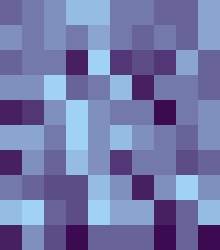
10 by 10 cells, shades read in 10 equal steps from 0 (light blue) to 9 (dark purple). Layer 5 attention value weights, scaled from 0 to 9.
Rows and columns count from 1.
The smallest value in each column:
1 0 0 0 0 1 2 3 0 1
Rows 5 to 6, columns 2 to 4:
7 3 0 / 2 4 0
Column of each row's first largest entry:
1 7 4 7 8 9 1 7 8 4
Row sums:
34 36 48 37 45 27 46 39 30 64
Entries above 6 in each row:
0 0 3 1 3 0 2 1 1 4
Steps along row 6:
same up down up down up up up down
